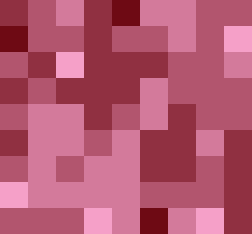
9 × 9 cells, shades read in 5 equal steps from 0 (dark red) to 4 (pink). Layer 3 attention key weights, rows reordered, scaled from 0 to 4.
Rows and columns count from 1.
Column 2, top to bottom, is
2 2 1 2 3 3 3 3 2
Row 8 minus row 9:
2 1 1 -1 0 2 -1 -2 0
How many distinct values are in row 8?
4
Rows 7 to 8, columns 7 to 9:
1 2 1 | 2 2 1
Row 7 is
2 3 2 3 3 1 1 2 1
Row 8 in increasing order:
1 2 2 2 3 3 3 3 4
